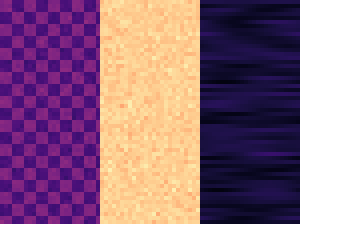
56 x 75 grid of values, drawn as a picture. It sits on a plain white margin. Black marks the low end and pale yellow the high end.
It is made of 1 by 3 panels. Panel 1,1: low, checkered. Panel 1,2: very high, fine-grained, faint in contrast. Panel 1,3: very low, streaked across, faint in contrast.
